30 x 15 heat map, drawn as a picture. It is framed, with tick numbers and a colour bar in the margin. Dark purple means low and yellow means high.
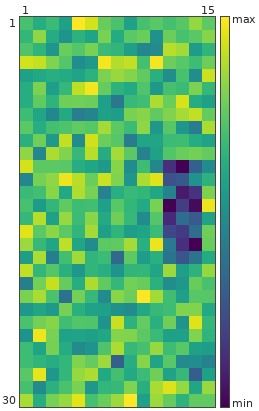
Ninth with the lowest average: middle right. Odd patch: lower, in the middle right. Roughest part: middle right. Average level on the scale: 70%.
